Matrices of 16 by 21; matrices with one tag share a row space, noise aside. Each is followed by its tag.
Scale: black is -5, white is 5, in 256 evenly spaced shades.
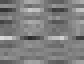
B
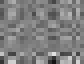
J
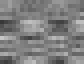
B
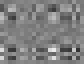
J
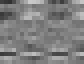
B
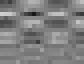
B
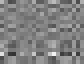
J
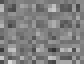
J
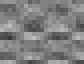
B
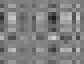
J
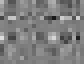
J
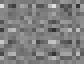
J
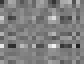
J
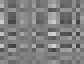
J
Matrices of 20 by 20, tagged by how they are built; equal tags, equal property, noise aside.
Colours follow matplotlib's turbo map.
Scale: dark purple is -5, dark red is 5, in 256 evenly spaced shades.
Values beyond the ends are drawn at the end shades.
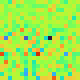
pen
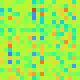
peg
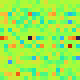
pen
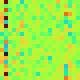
peg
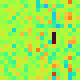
peg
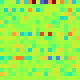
pen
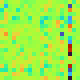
peg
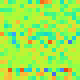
pen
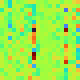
peg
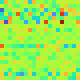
pen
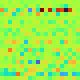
pen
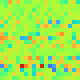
pen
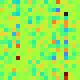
peg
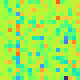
peg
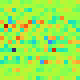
pen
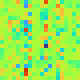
peg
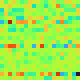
pen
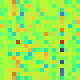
peg
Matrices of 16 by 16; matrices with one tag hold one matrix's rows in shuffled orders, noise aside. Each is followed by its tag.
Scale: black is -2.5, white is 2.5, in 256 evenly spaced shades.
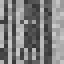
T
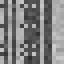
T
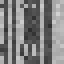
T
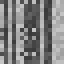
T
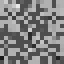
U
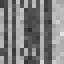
T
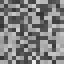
U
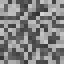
U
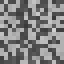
U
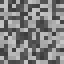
U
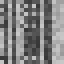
T
